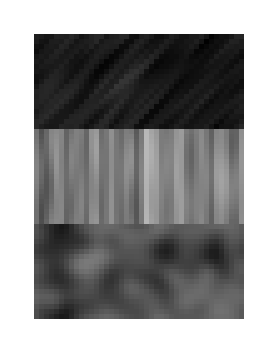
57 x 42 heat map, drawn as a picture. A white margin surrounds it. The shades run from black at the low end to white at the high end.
The table splits into 3 rows of 1 panel. Panel 1,1: very low, slanting up to the right, faint in contrast. Panel 2,1: middling, streaked downward. Panel 3,1: low, blotchy.
